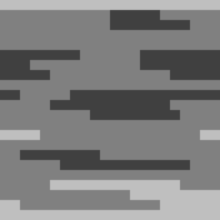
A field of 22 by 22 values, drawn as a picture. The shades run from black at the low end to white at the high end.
Roughest part: bottom middle. Calmest part: centre. Average level on the scale: 50%. Ninth with the highest average: bottom right. Grain: streaks across.
